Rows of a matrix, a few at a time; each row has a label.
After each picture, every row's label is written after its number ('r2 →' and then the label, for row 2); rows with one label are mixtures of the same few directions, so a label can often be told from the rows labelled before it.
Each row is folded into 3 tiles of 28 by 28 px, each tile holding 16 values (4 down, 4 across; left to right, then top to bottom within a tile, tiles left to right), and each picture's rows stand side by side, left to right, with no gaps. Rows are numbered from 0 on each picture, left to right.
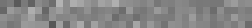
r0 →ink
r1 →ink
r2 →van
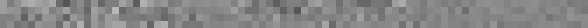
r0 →van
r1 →ink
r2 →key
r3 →van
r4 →van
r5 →van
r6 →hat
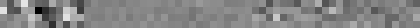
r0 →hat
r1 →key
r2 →van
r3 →key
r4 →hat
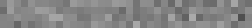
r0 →hat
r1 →ink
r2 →key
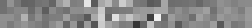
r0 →van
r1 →key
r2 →ink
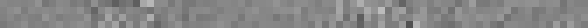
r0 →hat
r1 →van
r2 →key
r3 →van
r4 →van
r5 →ink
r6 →ink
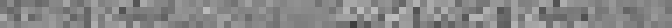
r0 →key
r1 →ink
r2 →hat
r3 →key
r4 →hat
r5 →hat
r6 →ink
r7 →hat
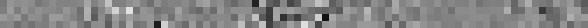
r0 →hat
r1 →van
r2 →van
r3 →key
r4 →ink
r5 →ink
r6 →hat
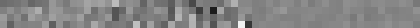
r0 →ink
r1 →ink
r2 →van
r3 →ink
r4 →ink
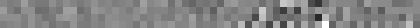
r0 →hat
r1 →ink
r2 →van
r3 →van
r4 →van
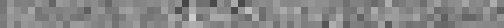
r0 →ink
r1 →hat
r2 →key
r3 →van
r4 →ink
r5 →key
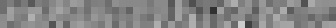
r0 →ink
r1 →van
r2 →van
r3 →ink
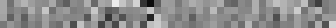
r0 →van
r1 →van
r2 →van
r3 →van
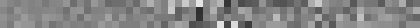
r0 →key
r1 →van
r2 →ink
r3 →van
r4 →key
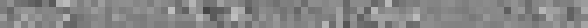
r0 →van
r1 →key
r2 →hat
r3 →van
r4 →ink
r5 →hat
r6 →hat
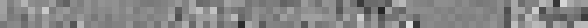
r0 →van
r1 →van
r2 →van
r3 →ink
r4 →van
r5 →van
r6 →ink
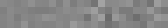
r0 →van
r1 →key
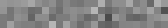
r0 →ink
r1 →key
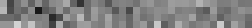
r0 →hat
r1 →van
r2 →ink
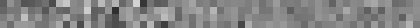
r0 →van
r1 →ink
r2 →van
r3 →hat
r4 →van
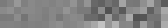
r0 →key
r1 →hat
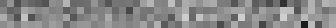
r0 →key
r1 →van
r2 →key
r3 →ink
